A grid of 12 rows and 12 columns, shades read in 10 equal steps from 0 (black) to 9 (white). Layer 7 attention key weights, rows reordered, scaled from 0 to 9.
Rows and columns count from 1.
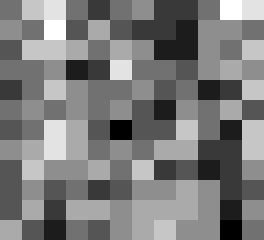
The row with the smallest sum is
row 10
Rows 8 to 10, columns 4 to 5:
6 4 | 5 6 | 4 2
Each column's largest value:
6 7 9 6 6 8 7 7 7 5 9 8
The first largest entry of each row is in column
11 3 2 6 3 11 3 3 2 9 2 8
